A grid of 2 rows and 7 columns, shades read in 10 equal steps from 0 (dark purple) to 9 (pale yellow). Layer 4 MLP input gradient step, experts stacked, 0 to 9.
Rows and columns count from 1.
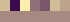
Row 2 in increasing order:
5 5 5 5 5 5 5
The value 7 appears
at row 1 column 1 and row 1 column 6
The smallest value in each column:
5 0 5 4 3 5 5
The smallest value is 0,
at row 1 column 2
